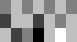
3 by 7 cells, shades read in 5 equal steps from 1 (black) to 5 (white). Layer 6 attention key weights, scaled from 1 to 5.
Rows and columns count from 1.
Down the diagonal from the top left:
3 4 3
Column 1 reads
3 2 4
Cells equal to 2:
3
